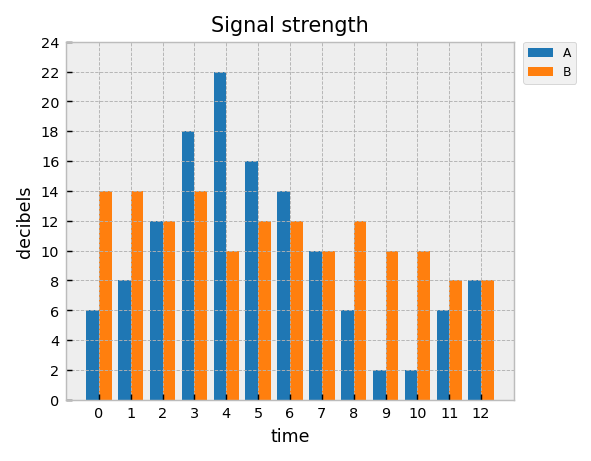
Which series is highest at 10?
B
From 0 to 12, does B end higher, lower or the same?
lower
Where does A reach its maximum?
4
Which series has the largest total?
B
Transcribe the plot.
Title: Signal strength
x-axis: time, ticks 0 1 2 3 4 5 6 7 8 9 10 11 12
y-axis: decibels, ticks 0 2 4 6 8 10 12 14 16 18 20 22 24
Legend: A, B
Values:
A: 6 8 12 18 22 16 14 10 6 2 2 6 8
B: 14 14 12 14 10 12 12 10 12 10 10 8 8
